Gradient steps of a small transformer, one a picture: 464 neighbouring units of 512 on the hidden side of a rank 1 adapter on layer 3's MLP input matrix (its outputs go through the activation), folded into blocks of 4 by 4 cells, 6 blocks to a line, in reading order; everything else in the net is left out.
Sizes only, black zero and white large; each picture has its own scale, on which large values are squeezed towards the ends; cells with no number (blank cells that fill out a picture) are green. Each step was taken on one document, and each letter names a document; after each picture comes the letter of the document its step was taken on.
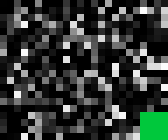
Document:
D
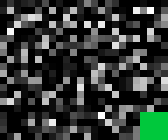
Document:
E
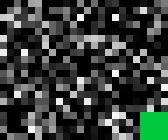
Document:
D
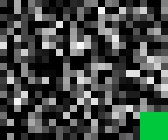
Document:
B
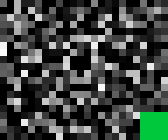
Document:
B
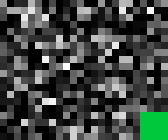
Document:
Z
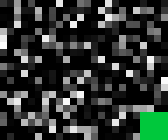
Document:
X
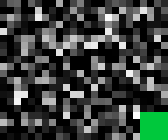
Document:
B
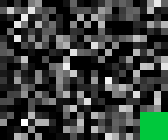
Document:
Z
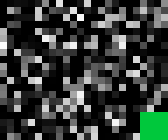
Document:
X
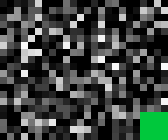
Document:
D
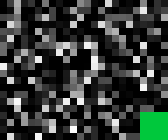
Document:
X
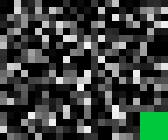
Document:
D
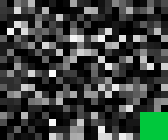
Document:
Z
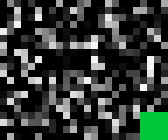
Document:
X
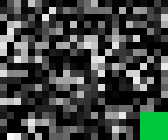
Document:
E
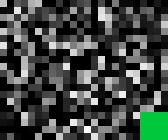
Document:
B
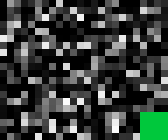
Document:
X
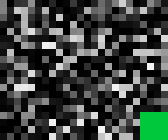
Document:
Z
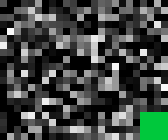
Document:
D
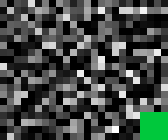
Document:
B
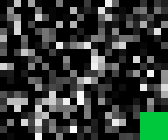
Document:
X
